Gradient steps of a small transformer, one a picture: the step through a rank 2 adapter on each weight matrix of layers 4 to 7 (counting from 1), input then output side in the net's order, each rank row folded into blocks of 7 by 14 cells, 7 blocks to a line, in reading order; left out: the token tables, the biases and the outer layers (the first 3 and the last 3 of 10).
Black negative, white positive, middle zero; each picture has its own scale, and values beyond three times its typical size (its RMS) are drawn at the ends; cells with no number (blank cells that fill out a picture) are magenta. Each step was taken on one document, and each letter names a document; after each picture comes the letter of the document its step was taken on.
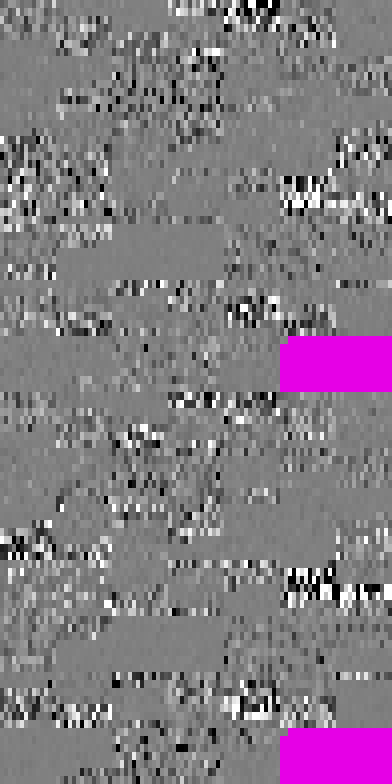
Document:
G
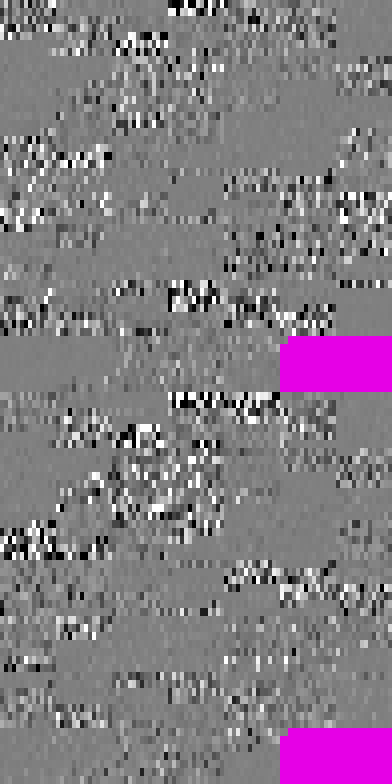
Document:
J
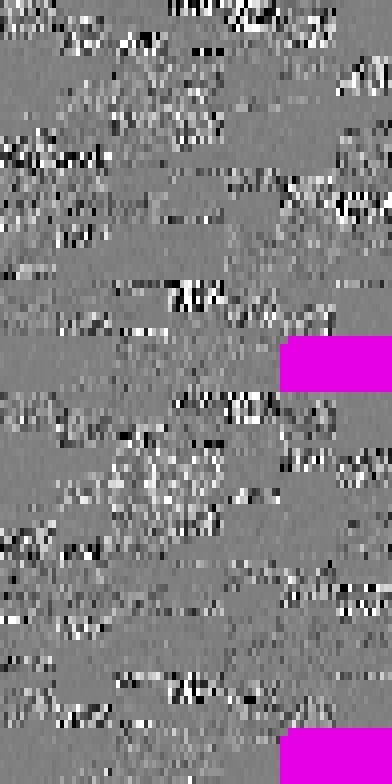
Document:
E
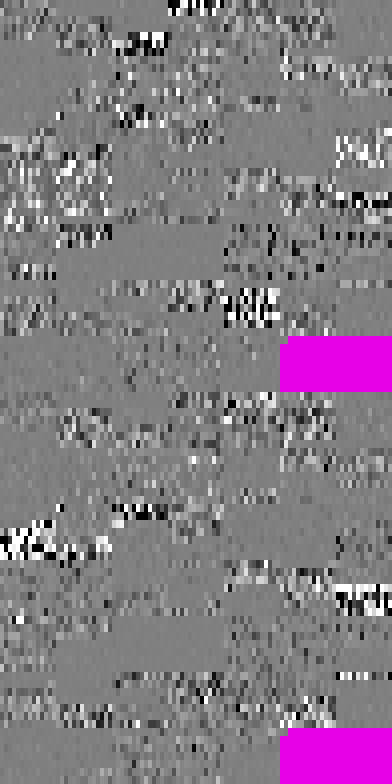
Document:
G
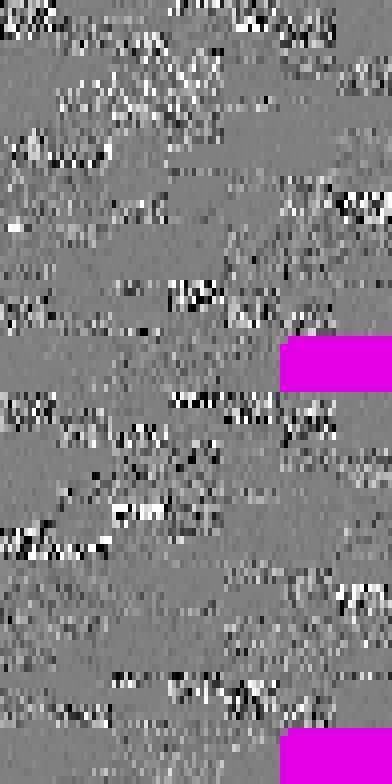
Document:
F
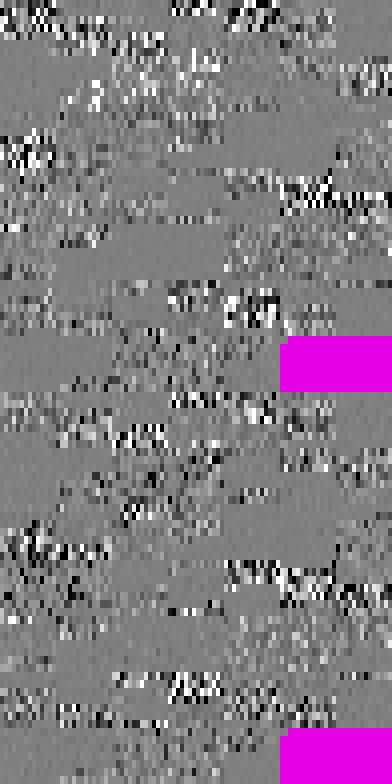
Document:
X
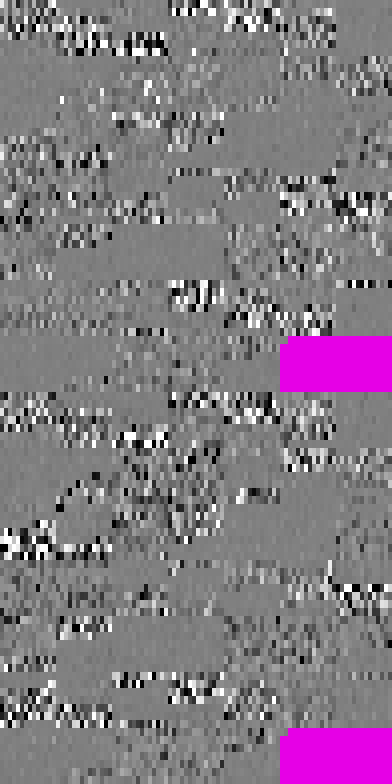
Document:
F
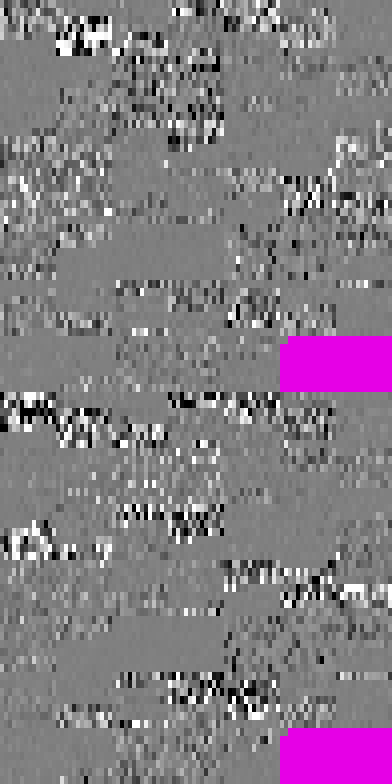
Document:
G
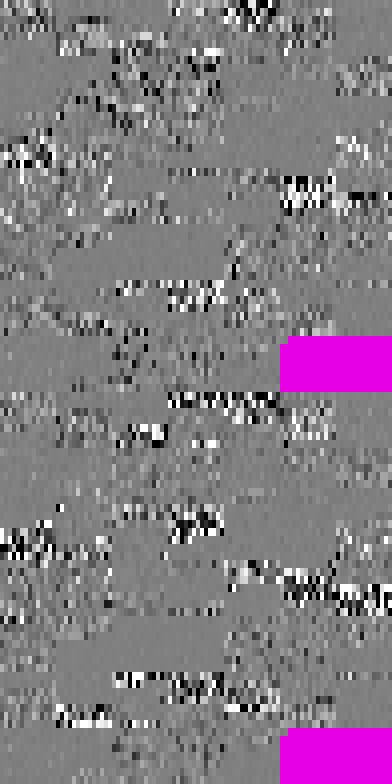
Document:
G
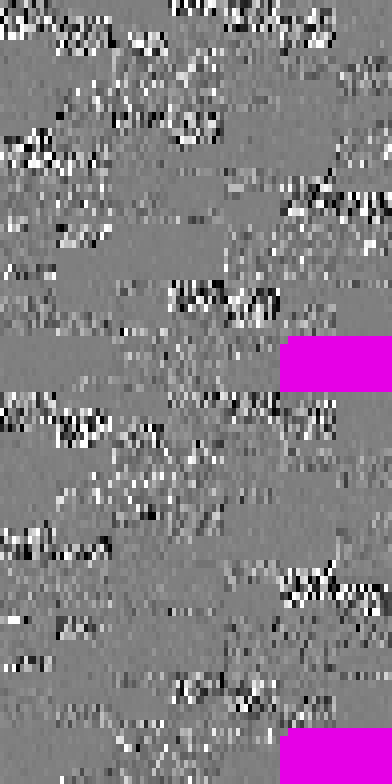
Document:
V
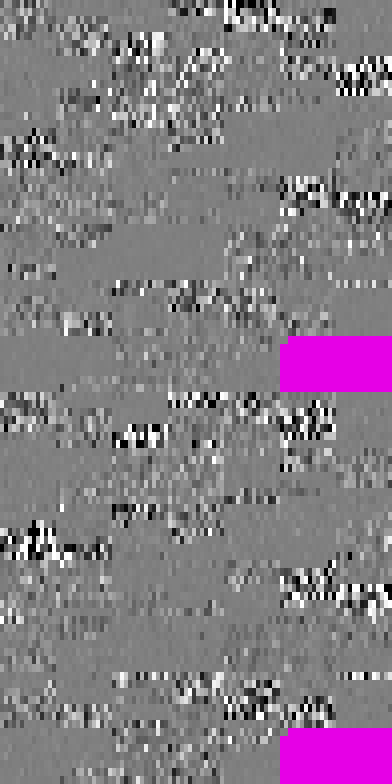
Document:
V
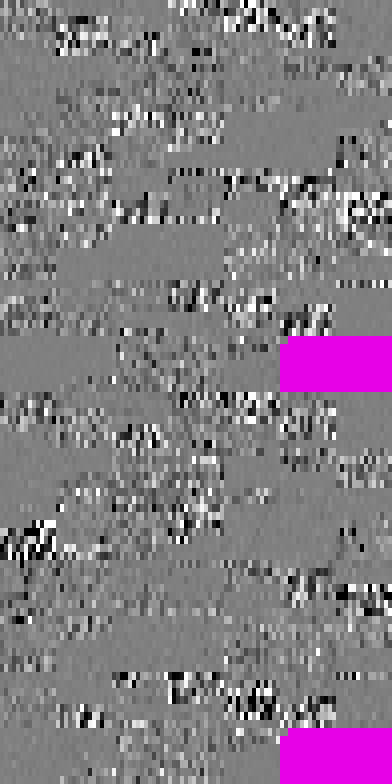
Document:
E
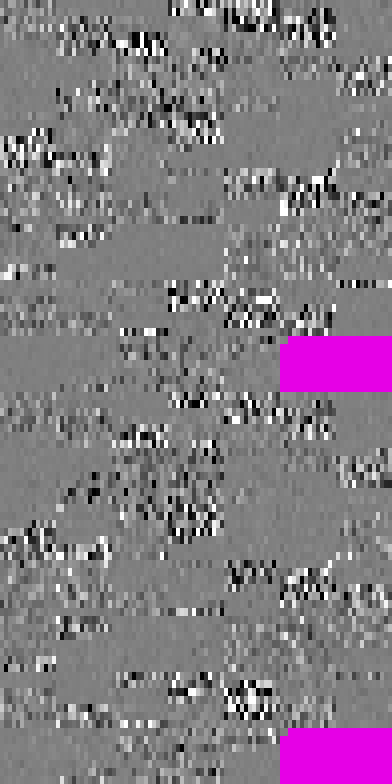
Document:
V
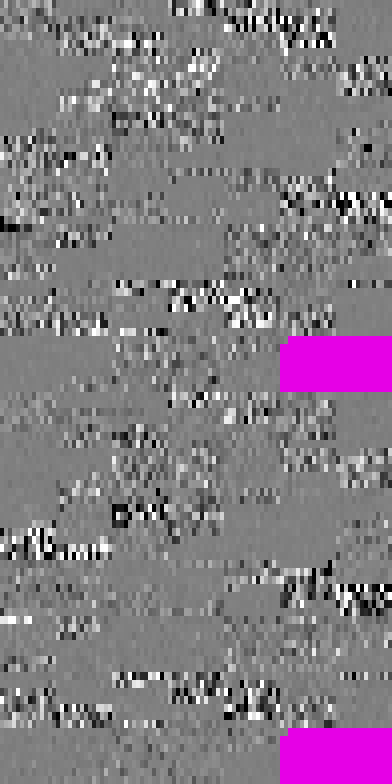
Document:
F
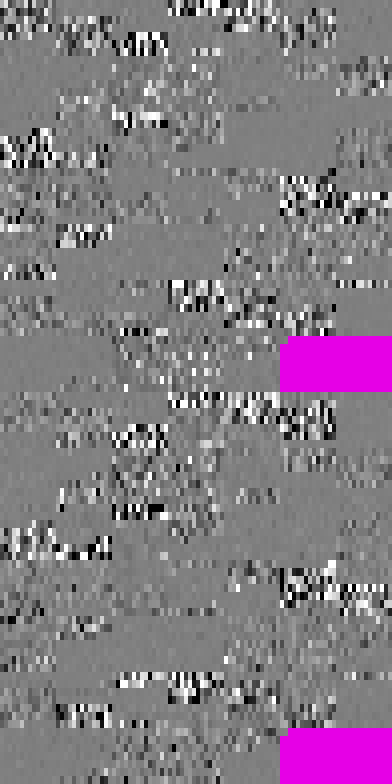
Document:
J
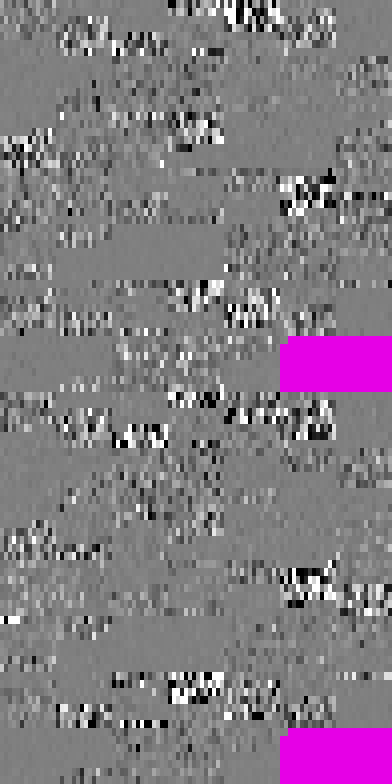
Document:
X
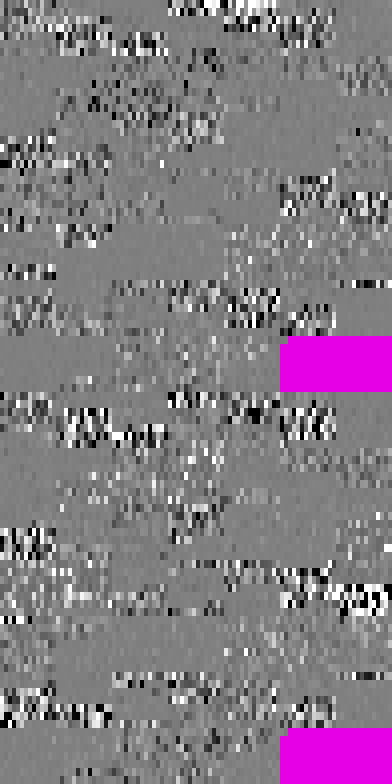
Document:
V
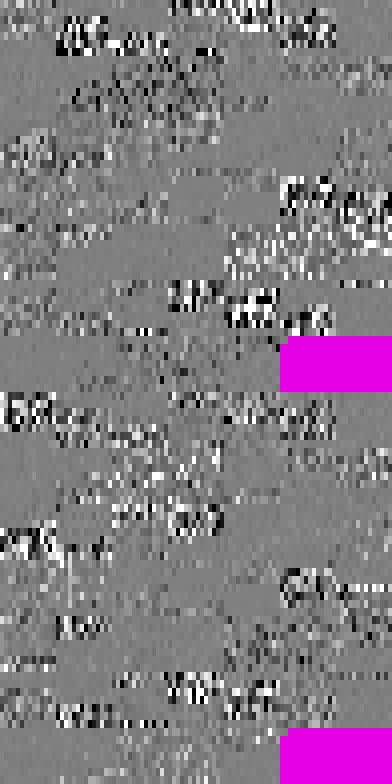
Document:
E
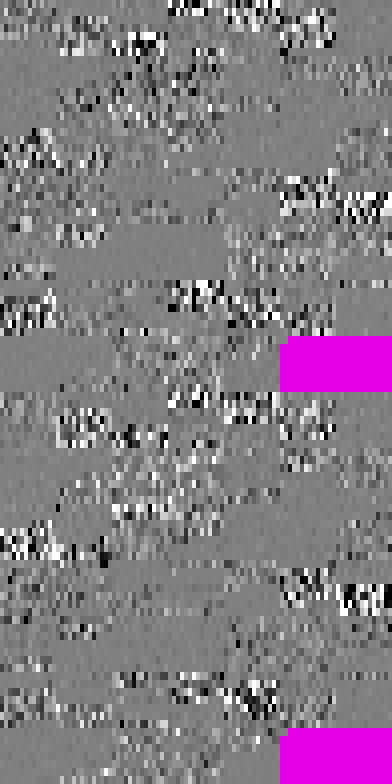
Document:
E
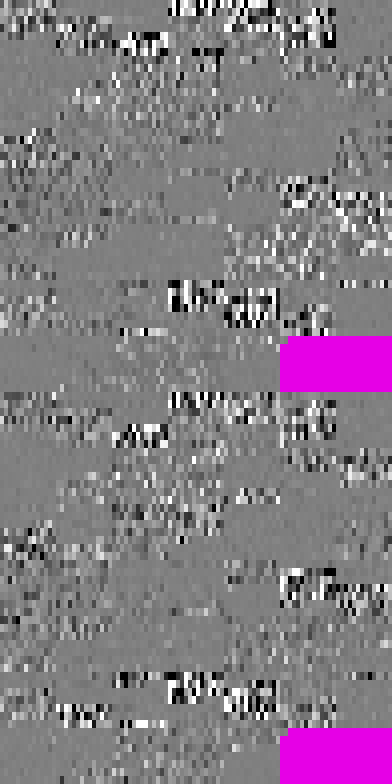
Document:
E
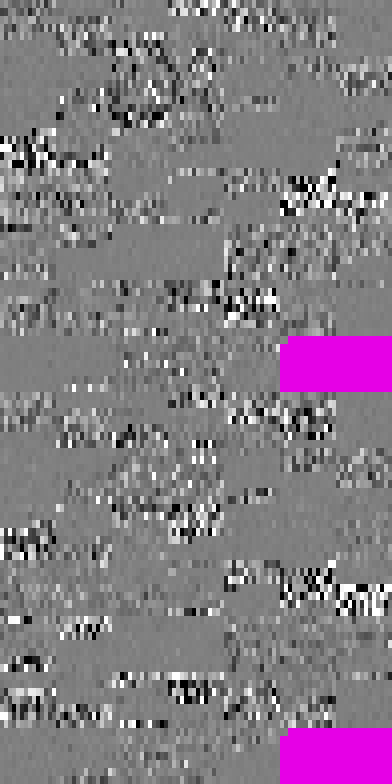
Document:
J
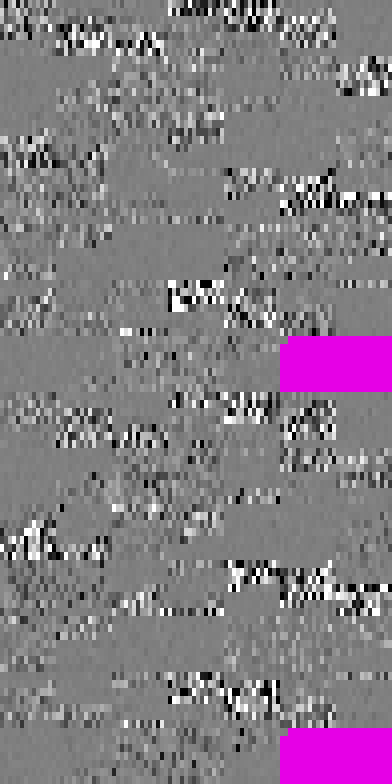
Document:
J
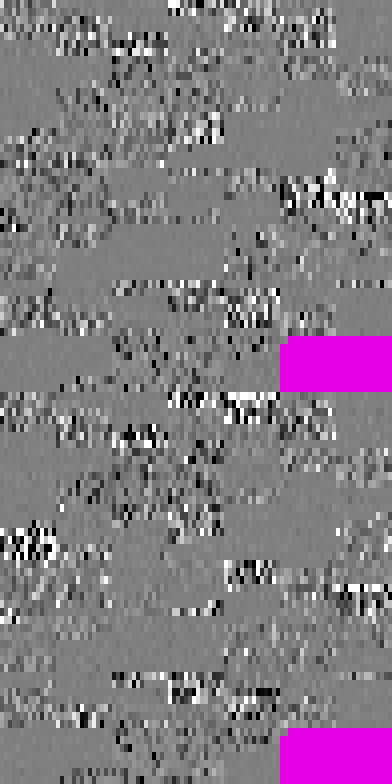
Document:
V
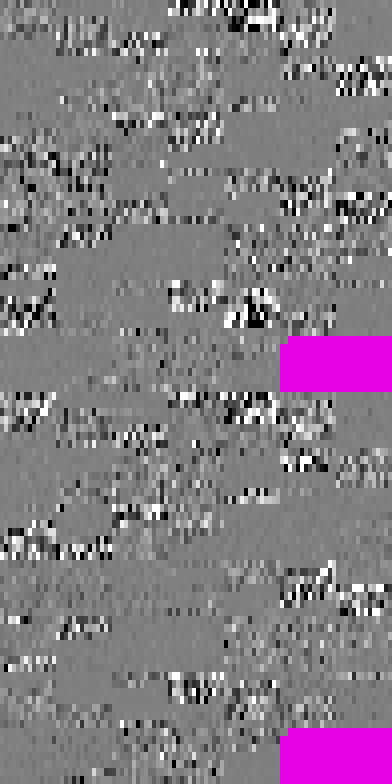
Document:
F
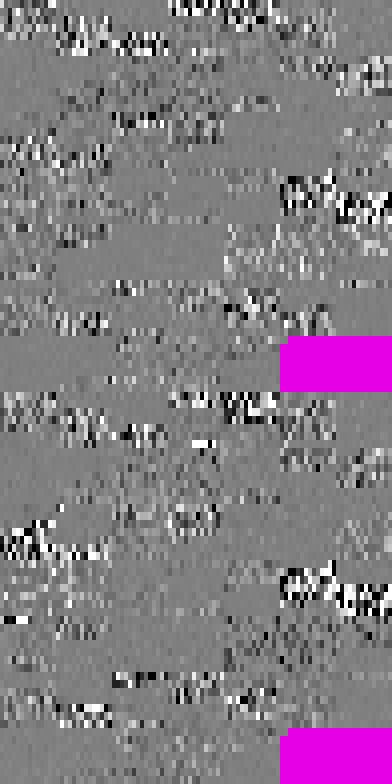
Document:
E
